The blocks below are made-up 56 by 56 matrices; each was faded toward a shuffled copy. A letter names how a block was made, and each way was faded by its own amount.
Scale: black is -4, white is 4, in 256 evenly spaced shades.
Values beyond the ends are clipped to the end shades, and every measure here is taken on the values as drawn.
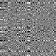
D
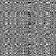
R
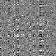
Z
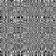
R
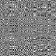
D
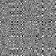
Z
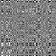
R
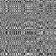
R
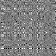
D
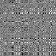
D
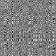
Z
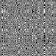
Z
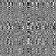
R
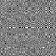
D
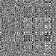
Z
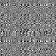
D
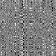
Z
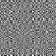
R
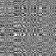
R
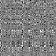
Z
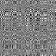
R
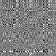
D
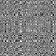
D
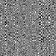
Z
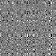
Z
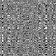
Z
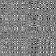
D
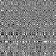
D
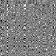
Z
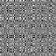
R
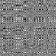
D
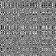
D
